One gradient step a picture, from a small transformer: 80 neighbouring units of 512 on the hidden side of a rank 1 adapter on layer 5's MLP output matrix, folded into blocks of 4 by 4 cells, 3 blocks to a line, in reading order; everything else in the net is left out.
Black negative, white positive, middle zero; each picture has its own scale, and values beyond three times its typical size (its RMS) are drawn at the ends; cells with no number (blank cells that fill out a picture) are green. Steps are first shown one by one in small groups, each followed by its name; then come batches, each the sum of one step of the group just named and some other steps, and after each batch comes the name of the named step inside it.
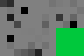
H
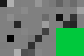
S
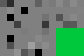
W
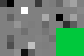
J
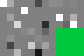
W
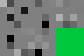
W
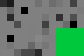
H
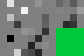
S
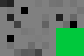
H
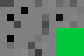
W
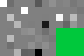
J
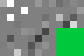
S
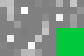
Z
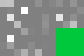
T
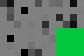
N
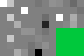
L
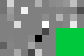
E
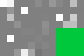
L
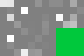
T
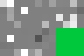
E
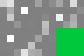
Z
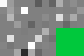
Z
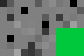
L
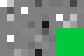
L
